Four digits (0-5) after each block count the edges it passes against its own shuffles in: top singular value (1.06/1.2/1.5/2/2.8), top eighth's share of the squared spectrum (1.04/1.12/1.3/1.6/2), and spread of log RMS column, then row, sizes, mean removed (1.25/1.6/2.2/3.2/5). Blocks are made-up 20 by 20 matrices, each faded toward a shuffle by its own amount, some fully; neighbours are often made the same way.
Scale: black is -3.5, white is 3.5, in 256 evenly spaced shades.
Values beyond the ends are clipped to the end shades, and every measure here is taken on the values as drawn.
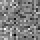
2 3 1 0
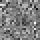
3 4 1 1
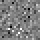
0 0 0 0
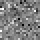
1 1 0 0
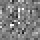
3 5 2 1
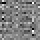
3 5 2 1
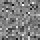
1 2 1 0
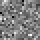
0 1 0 0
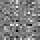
3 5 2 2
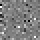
2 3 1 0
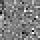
0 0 1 0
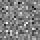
2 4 0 0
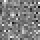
2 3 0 0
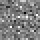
1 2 0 1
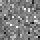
0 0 0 0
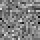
0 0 0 0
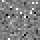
0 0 0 0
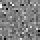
1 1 0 0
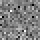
0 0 0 0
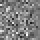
1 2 3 0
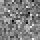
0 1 1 0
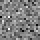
0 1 0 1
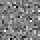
1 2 0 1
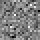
0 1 0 0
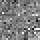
2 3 1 1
